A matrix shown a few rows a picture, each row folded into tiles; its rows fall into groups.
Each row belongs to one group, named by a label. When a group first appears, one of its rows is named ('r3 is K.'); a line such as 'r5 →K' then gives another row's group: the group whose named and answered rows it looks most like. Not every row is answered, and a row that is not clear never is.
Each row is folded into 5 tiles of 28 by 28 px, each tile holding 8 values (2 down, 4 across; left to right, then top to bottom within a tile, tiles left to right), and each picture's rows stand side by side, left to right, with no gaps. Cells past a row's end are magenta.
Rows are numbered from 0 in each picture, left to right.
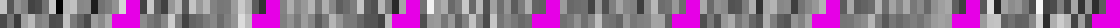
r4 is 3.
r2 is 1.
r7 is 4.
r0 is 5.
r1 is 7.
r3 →4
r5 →5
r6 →7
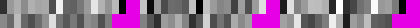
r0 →4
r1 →5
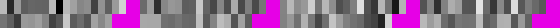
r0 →5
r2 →1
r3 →4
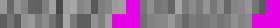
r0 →5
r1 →7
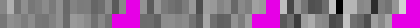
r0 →4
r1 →5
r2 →5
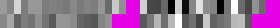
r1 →3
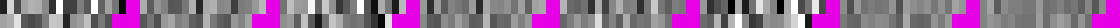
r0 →4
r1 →5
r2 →1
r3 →5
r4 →3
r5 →3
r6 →5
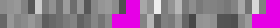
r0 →7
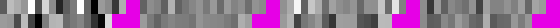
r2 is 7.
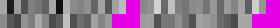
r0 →5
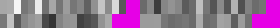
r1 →4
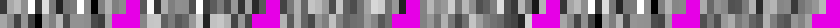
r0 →1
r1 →4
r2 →4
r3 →1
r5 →5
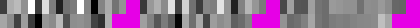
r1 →1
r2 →7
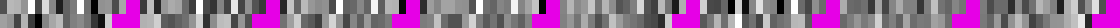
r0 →1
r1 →4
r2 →4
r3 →4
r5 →3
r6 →3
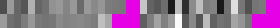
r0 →7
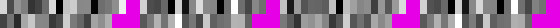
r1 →3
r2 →5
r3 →3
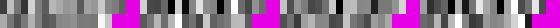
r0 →7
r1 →3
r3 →3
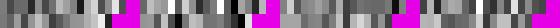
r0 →3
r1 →1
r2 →4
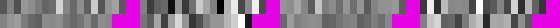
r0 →4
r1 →3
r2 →7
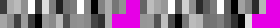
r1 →1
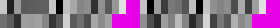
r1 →5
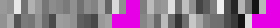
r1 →1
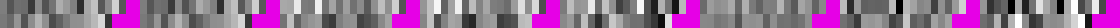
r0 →3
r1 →3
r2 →7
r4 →1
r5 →1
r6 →5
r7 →3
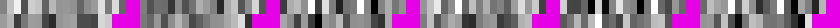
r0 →7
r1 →3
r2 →1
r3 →7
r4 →3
